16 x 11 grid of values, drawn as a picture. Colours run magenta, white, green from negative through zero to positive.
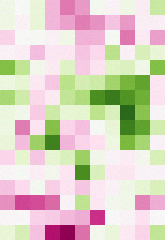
The middle right is the ninth with the highest average. There are no regular stripes. No single row or column stands out from its neighbours. Overall the values sit about 50% of the way up the scale. The values follow a bell shape.
